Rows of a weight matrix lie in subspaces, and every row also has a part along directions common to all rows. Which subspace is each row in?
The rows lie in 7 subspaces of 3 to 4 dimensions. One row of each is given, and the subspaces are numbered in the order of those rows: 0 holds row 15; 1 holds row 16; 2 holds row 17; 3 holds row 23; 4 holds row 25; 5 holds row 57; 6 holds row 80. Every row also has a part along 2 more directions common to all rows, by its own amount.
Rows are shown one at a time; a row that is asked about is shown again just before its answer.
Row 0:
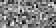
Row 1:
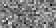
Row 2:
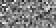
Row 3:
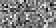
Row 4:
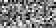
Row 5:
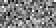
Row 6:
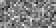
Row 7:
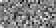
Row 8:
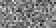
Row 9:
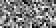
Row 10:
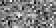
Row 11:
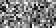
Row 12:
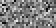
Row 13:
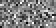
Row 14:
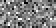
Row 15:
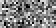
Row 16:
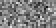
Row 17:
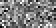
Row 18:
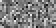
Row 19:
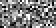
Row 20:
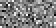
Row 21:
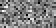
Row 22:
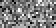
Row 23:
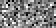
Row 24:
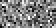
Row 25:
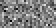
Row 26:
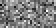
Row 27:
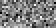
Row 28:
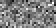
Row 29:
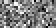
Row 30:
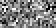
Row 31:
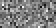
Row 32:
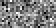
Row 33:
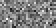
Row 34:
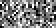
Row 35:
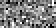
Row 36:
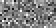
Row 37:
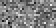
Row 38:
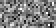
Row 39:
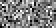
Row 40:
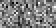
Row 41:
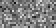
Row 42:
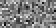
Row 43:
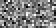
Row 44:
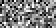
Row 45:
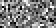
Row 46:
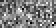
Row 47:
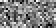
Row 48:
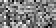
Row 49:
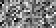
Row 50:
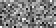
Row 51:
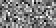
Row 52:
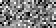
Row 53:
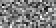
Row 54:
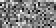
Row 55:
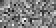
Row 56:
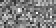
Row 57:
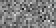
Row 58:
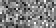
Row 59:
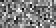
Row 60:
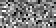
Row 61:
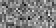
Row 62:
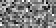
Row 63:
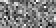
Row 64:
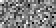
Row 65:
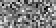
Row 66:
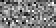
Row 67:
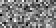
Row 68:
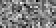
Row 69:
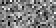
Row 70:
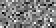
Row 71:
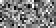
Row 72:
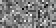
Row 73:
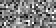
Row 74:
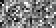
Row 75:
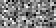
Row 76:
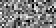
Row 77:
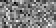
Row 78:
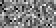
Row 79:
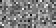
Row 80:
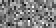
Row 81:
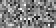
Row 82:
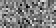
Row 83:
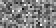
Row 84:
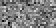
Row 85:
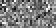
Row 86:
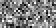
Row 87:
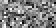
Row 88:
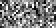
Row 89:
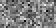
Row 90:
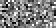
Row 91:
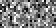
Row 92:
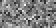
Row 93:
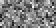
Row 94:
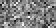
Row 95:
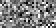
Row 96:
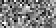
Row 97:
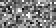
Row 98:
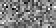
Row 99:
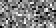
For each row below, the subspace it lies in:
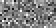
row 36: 2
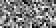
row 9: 6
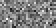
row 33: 4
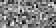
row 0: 2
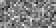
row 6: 0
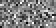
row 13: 0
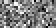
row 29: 2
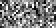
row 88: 2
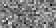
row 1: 4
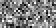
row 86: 6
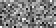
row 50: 3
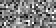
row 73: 0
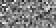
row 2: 1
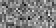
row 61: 6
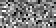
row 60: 3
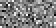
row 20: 3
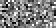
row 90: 3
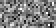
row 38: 6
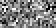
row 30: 1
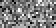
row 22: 5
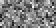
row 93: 0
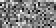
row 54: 2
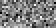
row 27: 6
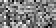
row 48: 2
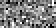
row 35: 2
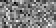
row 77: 2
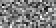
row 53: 1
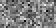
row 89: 3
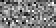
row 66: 2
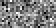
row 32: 4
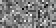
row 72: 5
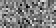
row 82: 0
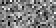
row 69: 4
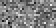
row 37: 4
